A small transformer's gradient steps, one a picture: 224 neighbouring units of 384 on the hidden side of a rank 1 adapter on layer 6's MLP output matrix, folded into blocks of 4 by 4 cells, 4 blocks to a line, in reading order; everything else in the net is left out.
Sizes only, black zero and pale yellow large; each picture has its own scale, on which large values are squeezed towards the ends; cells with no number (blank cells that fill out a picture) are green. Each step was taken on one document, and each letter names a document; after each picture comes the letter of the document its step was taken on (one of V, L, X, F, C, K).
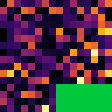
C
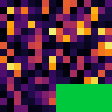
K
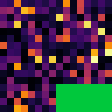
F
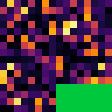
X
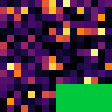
X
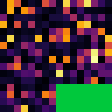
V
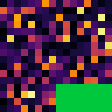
F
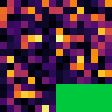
C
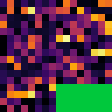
C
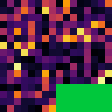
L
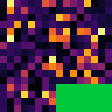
F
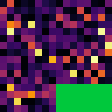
K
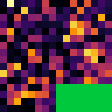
L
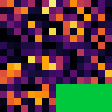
X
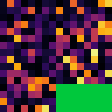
C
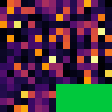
V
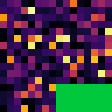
C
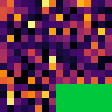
F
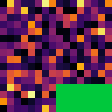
K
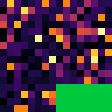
V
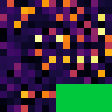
V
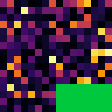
K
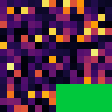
F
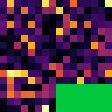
K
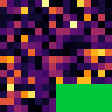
K
